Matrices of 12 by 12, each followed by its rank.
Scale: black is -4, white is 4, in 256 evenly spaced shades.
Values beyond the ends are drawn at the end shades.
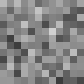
full rank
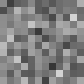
full rank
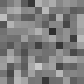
full rank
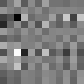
two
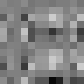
two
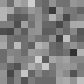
full rank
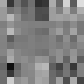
two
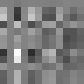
two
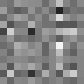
two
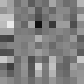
two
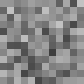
full rank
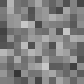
full rank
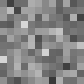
full rank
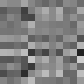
two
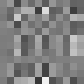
two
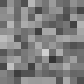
full rank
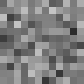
full rank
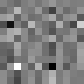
two
